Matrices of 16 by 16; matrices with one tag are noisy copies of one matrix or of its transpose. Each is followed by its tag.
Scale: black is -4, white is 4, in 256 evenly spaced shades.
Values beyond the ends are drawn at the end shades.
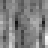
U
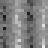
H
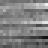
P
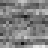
U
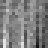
P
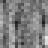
U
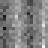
H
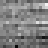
P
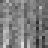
P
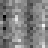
H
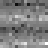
H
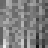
P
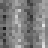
H
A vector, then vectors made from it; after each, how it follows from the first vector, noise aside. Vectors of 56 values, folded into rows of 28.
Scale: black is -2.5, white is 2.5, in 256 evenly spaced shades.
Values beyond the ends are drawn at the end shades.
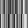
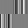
partly zeroed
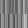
shrunk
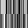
reversed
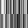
reversed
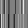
partly zeroed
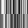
reversed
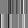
partly zeroed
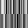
reversed
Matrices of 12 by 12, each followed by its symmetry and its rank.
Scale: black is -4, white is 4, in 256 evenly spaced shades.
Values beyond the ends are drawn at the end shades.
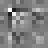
symmetric, rank two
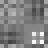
symmetric, rank two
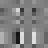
neither, rank one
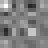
symmetric, rank two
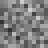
antisymmetric, full rank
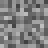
antisymmetric, full rank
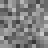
antisymmetric, full rank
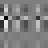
neither, rank one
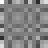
symmetric, rank one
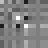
symmetric, rank two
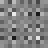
symmetric, rank two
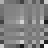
symmetric, rank one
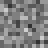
antisymmetric, full rank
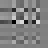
neither, rank one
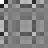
symmetric, rank one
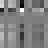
neither, rank one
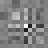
symmetric, rank two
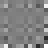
symmetric, rank one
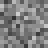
antisymmetric, full rank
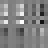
neither, rank one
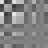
symmetric, rank one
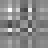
symmetric, rank one
